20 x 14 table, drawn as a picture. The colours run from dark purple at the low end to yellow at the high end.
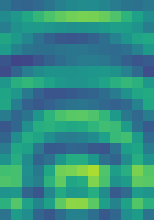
Rings: centred on the bottom middle. Ninth with the highest average: bottom middle. Ninth with the lowest average: top left.
